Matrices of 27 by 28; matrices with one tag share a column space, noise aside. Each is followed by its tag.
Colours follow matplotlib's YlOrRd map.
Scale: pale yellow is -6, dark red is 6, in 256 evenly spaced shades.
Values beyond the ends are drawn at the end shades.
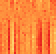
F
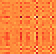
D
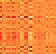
D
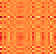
D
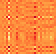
D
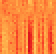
F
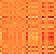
D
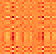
D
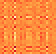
D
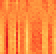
F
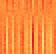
F
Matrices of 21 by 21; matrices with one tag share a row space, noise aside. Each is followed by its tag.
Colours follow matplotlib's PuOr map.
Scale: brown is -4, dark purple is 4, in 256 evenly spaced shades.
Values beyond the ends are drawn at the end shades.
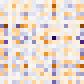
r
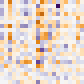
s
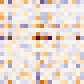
s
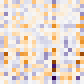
r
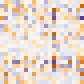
r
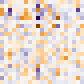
s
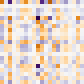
s
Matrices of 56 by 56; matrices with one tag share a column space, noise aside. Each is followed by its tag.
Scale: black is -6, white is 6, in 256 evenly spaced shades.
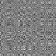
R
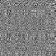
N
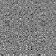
R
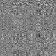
N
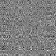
R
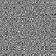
R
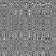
N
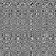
N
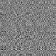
R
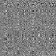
N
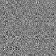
R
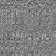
N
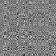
R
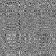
N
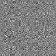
R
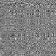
N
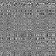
N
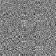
R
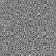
R
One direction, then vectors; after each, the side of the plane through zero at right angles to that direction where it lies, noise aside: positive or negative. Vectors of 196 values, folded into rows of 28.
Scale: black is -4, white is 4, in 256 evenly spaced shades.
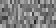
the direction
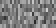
positive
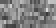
positive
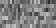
negative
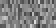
negative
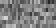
negative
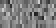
negative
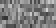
positive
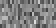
negative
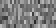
positive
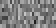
positive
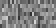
negative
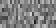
positive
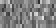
positive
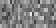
positive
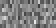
negative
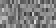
negative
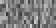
negative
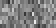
negative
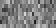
positive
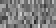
positive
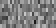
positive
